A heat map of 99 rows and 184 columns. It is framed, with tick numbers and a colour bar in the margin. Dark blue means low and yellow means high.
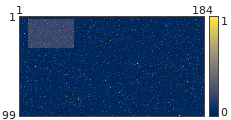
Ninth with the highest average: top left. Mirror symmetry: none. Histogram: skewed, a long tail of high values. Stripes: none. Odd patch: higher, in the top left.
